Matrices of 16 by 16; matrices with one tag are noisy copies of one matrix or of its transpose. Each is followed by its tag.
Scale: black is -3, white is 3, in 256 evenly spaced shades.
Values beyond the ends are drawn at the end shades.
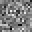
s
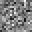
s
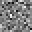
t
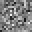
s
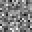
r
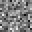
r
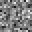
r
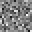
t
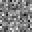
r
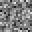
r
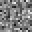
r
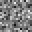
r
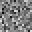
t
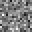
r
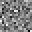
t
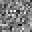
s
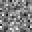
r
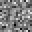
r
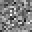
s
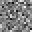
t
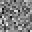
t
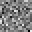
t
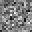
s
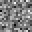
r
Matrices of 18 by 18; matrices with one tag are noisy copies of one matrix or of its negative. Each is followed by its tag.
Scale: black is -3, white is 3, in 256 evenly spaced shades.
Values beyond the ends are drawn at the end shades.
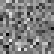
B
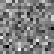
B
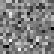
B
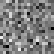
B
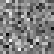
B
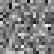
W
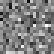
W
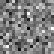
B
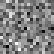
B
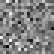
B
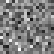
B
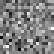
B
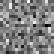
W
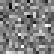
W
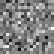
B
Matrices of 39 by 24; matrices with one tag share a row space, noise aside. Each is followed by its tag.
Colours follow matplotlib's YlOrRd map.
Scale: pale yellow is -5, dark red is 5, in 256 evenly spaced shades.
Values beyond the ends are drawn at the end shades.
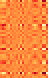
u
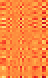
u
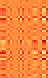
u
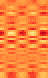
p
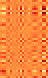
u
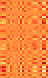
u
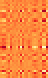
u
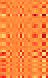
u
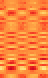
p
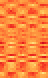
p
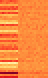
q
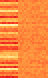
q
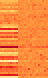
q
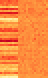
q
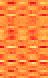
p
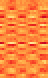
p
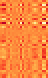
u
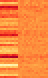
q
